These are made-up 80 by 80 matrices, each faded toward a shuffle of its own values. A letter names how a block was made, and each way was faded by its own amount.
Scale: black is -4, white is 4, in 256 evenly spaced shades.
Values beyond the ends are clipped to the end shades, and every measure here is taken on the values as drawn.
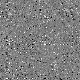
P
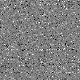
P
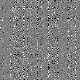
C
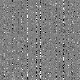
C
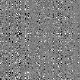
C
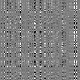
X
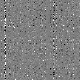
C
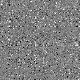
P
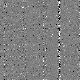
C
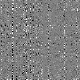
C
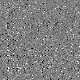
P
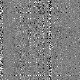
C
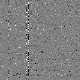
C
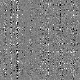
C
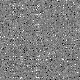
P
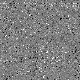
P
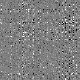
C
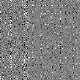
C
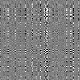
X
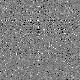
P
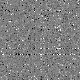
P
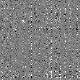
C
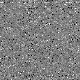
P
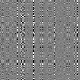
X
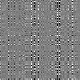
X
